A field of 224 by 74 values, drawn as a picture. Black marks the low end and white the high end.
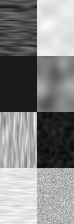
It is made of 4 by 2 panels. Panel 1,1: low, streaked across. Panel 1,2: very high, smooth, faint in contrast. Panel 2,1: very low, flat. Panel 2,2: middling, smooth. Panel 3,1: high, streaked downward. Panel 3,2: very low, blotchy, faint in contrast. Panel 4,1: very high, streaked across, faint in contrast. Panel 4,2: high, fine-grained.
